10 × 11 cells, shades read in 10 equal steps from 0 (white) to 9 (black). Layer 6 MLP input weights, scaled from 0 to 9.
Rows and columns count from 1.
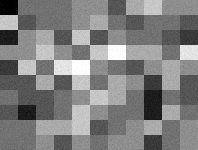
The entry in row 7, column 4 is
5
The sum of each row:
51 52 56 33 41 51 55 57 45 53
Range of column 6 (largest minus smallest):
4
